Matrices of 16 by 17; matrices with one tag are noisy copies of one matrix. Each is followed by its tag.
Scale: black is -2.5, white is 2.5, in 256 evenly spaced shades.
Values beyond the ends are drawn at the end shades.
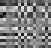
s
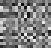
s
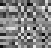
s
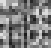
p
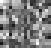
p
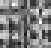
p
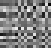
s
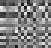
s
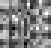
p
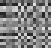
s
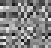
s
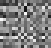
s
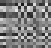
s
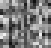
p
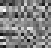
s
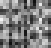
p
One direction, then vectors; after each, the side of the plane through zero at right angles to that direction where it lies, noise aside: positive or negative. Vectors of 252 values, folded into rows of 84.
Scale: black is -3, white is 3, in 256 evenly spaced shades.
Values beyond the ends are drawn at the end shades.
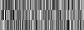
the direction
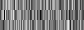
negative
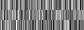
negative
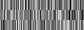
negative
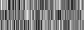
positive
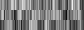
negative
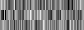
positive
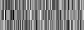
positive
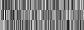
positive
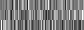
positive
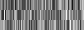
positive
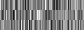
positive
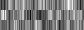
negative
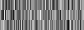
positive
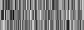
positive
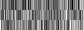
positive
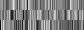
positive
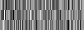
positive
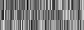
positive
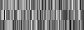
negative
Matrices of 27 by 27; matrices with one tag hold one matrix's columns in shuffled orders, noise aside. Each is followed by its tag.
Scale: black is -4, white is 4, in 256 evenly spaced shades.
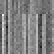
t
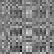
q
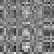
q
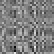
q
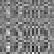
q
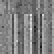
t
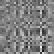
q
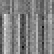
t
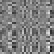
q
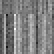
t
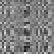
q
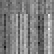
t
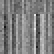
t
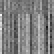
t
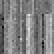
t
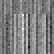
t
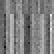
t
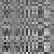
q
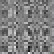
q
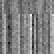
t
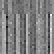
t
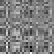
q
